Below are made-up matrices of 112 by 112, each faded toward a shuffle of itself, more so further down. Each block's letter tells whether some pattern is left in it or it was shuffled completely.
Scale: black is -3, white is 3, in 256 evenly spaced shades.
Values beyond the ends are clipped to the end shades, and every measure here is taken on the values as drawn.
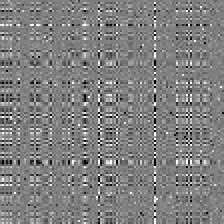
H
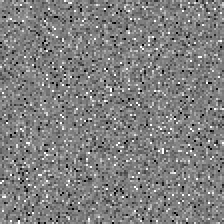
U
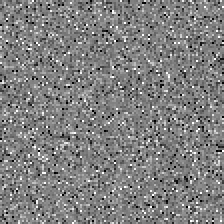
U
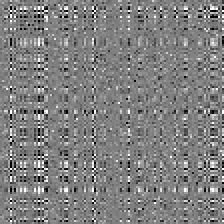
H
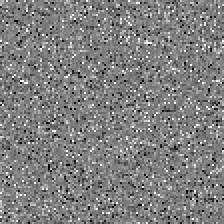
U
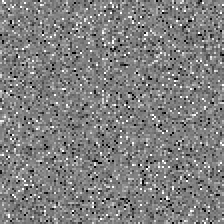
U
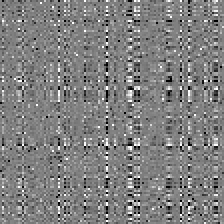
H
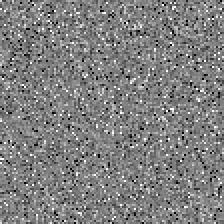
U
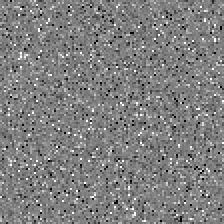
U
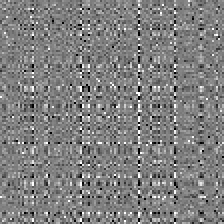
H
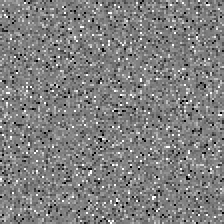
U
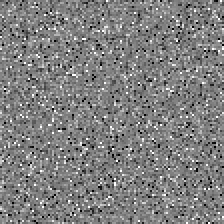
U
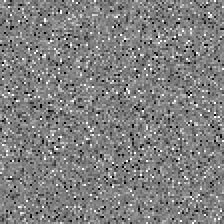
U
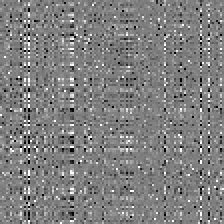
H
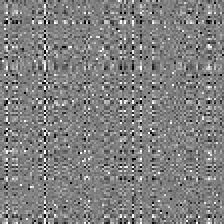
H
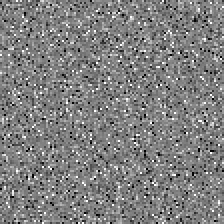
U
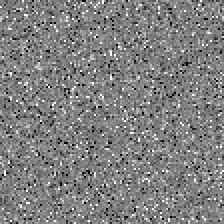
U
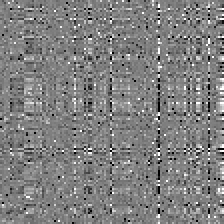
H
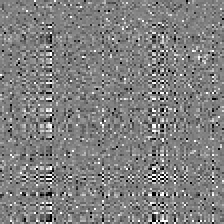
H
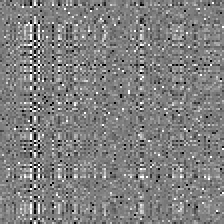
H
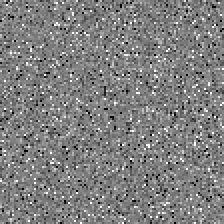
U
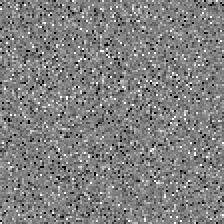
U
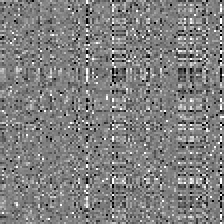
H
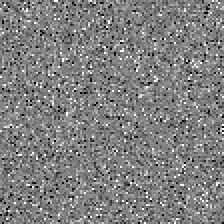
U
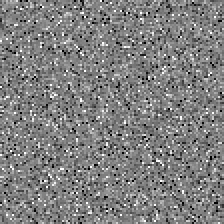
U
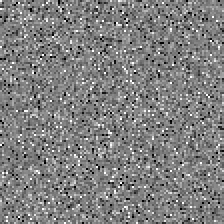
U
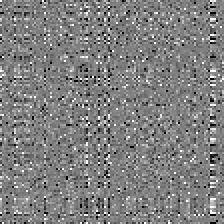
H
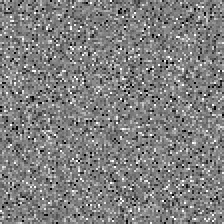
U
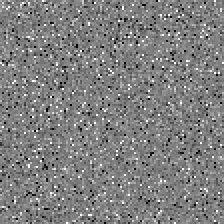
U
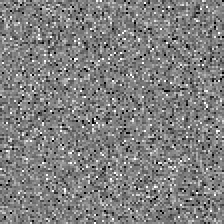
U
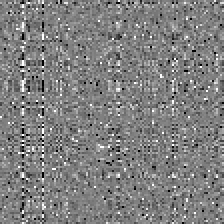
H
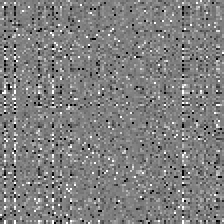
H
